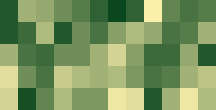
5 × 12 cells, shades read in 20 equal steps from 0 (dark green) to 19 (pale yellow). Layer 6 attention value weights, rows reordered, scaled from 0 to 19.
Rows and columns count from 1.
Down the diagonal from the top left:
2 4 4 15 9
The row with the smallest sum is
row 1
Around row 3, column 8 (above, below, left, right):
13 9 16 4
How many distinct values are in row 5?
9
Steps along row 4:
down down up down down up down down up up up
